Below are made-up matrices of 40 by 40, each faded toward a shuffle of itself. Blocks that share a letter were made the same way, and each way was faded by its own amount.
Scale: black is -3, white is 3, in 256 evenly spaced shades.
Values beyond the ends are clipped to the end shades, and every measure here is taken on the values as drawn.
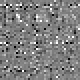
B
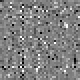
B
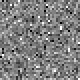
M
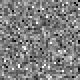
M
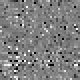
B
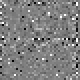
B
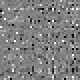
B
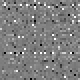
B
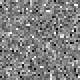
M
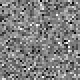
M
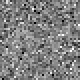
M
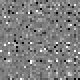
B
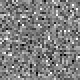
M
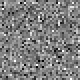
M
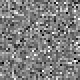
M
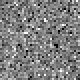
M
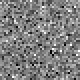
M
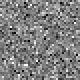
M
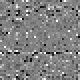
B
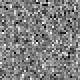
M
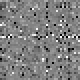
B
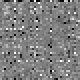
B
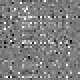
B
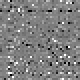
B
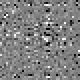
B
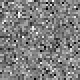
M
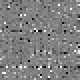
B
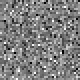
M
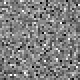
M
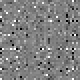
B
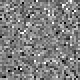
M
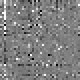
B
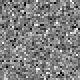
M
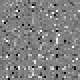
B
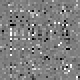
B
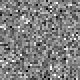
M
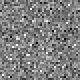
M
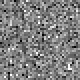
M
